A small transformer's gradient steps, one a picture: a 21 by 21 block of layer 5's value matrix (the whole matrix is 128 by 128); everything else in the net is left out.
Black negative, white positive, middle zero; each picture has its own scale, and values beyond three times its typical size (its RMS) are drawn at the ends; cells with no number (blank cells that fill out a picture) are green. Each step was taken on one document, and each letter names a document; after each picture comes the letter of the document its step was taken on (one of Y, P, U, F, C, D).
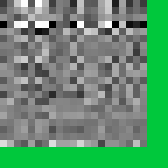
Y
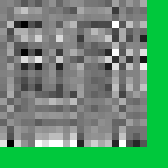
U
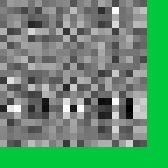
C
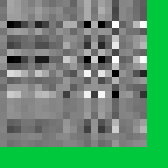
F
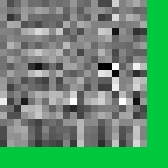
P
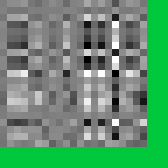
F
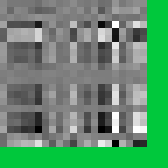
C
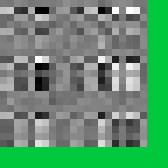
Y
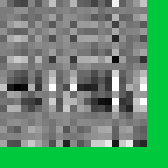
C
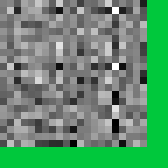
U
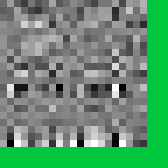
U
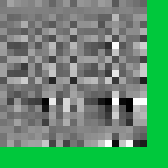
C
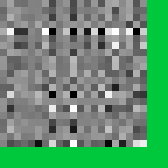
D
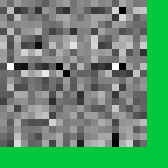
U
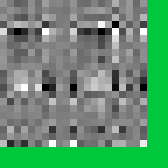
D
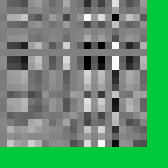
F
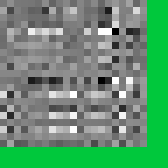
P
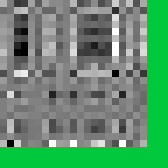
D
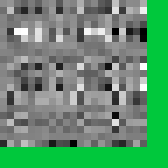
U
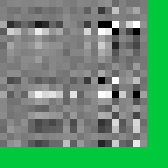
P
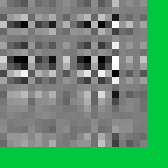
F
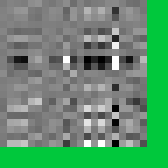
F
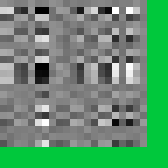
Y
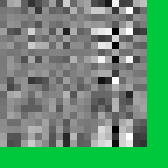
C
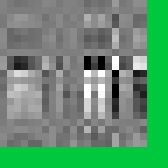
F
